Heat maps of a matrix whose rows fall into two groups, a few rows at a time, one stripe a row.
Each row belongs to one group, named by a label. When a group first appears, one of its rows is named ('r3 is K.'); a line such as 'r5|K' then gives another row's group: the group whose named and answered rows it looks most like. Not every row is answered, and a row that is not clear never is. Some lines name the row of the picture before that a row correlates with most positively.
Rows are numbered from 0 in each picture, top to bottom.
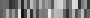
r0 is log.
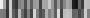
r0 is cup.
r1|cup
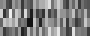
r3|log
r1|cup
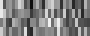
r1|cup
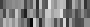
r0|log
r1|log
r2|cup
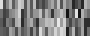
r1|log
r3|log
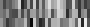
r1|log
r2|cup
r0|log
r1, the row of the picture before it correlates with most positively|1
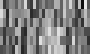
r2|cup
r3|log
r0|cup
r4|log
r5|log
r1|cup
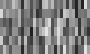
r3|log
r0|cup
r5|cup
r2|log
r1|cup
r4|cup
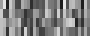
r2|cup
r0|cup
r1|cup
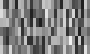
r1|cup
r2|cup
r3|log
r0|cup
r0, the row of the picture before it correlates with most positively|1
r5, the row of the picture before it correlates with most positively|0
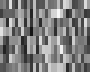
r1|log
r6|cup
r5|log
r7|log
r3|cup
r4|log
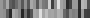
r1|log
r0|log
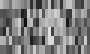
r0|cup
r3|log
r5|log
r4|cup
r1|log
